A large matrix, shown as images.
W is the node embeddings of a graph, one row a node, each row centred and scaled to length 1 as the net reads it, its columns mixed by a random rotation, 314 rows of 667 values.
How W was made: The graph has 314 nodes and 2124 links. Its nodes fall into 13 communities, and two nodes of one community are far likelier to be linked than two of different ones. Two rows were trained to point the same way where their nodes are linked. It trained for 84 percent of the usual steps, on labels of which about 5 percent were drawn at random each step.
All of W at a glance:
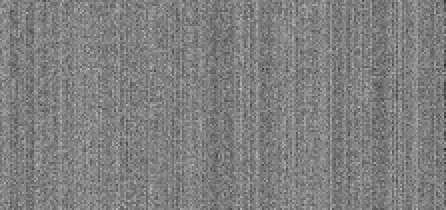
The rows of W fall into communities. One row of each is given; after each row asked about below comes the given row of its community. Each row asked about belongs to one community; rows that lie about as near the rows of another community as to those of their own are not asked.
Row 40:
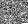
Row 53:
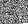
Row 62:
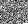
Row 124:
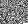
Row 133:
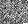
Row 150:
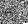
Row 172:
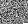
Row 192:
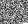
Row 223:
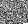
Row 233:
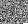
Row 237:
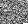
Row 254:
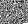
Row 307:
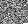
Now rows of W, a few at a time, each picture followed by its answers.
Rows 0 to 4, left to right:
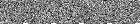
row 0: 150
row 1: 133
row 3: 233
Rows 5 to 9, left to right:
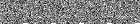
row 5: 307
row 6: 40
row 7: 150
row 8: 192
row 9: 40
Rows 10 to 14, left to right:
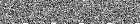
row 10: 53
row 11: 150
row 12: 237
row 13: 233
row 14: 233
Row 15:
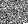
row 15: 223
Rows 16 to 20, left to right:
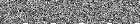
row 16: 40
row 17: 233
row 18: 62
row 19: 192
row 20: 62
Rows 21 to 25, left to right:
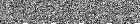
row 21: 40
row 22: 124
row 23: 124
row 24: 172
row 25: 40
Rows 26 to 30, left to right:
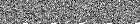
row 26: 237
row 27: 223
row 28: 124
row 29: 172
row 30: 124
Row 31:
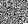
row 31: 307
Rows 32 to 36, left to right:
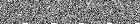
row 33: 133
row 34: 254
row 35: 233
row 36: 233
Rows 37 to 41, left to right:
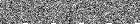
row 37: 40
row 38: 307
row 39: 223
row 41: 53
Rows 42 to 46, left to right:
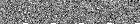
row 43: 172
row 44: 254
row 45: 237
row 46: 307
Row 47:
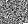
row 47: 307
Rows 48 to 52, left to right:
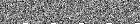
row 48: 192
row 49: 307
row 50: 133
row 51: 62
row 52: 40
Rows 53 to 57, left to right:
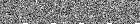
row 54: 62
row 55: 150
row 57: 62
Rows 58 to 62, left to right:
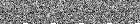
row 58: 233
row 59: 53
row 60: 223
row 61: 254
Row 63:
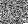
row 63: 40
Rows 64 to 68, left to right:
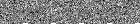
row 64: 223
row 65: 233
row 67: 223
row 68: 53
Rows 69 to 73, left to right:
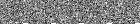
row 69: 40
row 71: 40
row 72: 192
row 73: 62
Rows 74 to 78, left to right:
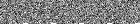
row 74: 124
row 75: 192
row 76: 124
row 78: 124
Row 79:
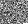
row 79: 172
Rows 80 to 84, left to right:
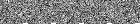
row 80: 133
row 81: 124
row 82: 254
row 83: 233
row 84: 40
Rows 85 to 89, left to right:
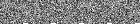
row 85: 307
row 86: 53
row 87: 233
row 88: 237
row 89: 307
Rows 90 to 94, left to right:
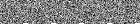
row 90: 307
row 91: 192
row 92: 40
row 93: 233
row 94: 237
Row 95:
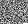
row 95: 150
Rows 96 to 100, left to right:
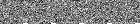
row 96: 62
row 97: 237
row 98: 233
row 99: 254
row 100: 150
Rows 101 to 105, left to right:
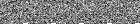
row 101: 124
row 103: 62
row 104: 62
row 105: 233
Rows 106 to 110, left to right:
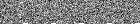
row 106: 192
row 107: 233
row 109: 53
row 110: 254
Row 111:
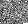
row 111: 133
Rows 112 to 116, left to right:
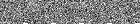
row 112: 150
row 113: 223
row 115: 172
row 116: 40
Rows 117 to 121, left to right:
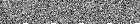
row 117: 133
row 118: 124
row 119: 237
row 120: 223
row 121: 40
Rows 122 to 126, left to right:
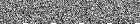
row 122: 192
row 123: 192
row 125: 133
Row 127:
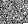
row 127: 133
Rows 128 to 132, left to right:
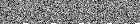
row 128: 237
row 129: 307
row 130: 223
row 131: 223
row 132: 307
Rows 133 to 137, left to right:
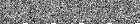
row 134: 133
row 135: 237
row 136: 237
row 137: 133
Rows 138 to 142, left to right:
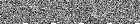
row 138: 53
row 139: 237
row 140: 192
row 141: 133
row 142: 237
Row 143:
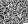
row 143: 192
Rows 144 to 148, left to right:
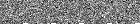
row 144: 133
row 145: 53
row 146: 237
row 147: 133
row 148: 223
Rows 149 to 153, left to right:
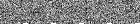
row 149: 233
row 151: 192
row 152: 133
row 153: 223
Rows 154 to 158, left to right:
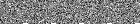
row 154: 53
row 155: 124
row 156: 53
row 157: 53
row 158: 254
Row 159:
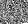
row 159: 40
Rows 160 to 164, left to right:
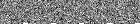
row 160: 254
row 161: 40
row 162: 124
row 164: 307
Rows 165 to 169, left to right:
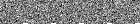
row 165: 172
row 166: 223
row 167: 172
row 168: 307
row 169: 233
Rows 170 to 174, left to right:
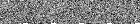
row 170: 223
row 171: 133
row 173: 233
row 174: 53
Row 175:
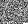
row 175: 150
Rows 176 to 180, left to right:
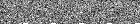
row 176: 254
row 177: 53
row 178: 133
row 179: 233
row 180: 233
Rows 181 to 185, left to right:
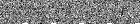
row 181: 62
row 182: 192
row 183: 192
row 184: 233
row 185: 133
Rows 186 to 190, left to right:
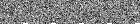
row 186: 150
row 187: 150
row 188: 223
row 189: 172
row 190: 307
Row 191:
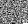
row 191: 237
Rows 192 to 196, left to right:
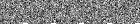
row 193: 62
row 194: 150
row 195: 307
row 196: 307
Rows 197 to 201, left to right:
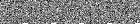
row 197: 254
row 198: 124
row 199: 124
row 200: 237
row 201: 192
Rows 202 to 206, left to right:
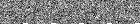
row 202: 254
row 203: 124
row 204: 233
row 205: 233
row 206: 133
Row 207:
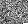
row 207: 133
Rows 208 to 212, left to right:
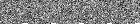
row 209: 133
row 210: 192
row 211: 62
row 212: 124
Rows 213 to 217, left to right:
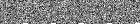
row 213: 307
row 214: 172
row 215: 62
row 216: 53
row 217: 150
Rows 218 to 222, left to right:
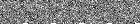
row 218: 62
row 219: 62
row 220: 150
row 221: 40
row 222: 133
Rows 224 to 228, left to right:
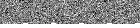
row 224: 150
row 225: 150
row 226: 133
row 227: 254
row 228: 40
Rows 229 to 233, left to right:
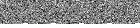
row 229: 307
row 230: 62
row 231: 223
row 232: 223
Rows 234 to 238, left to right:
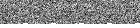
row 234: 233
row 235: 150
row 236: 223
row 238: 233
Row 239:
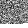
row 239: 40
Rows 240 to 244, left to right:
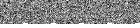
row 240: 192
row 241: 62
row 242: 40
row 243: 150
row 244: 254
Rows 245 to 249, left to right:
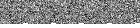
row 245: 254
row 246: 237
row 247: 53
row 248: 62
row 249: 254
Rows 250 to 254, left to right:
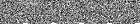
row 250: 172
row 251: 233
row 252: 192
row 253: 237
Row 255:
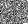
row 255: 223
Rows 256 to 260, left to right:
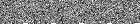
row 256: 237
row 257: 223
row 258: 133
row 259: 233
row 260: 172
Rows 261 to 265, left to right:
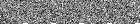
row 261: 62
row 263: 172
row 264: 237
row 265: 192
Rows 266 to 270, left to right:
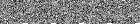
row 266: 40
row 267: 172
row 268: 124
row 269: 53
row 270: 40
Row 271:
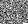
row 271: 192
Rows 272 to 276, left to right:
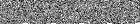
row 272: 172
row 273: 307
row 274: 133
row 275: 223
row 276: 124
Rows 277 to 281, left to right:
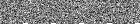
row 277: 124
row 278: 53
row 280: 172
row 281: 237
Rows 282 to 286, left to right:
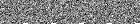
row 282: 254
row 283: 237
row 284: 124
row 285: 62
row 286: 254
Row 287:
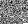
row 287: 40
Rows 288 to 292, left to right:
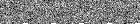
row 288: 40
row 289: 62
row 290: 237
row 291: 150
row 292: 237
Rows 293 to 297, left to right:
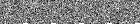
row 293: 53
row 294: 237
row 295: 307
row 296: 150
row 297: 233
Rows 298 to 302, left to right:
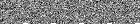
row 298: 192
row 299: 172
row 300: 40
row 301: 124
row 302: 192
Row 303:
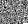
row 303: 237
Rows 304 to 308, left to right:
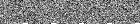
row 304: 124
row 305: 237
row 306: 223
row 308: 307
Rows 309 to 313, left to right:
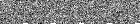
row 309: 53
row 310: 62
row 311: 150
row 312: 40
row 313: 172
